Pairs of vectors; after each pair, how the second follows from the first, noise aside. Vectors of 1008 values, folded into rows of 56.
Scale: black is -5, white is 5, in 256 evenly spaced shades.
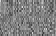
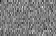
sign-scrambled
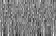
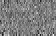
sign-scrambled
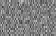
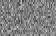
sign-scrambled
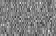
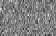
wrapped around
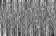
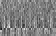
wrapped around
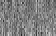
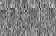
wrapped around
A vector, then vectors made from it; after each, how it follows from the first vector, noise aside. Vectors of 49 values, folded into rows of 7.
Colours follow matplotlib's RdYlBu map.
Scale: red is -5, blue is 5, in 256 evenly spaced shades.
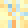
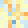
negated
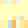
partly zeroed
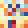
scaled up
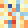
scaled up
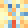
scaled up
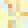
negated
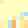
partly zeroed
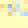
partly zeroed
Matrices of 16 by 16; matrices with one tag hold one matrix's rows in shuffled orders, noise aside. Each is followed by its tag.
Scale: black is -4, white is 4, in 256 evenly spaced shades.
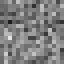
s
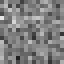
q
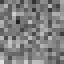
q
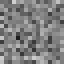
q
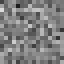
q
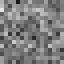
q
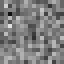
s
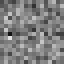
s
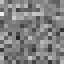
q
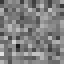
q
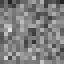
s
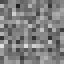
q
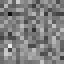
s
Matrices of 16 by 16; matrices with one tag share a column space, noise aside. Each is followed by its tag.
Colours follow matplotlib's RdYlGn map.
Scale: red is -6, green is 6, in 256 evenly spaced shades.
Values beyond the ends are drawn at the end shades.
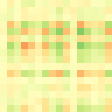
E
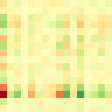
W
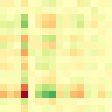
W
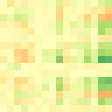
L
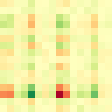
W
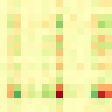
W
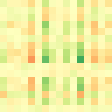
L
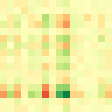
W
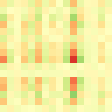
L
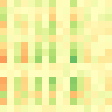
L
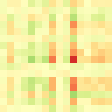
L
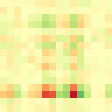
W
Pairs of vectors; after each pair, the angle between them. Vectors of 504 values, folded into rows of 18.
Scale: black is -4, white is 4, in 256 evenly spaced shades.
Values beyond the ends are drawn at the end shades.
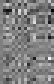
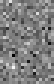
orthogonal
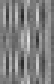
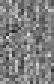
partly aligned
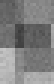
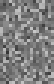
orthogonal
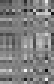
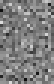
partly aligned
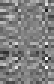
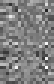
nearly parallel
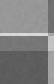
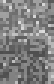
partly aligned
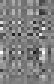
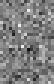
partly aligned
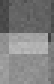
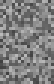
orthogonal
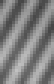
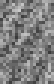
partly opposed
